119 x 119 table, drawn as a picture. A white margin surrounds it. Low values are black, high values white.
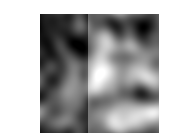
Stripes: none. Ninth with the highest average: centre. Seam: vertical, 40% of the way across, the right part higher. Ninth with the lowest average: top left.
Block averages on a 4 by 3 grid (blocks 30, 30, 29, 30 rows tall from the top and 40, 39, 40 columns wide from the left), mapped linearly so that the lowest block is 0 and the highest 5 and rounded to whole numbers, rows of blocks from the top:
0 2 1
1 4 4
2 4 3
2 3 5
